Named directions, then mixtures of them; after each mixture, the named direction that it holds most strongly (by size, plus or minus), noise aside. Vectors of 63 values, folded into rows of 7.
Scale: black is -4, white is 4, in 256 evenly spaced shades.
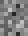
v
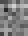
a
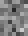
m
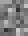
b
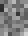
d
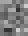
b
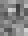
b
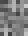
a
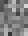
d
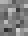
b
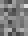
m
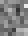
b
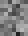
m
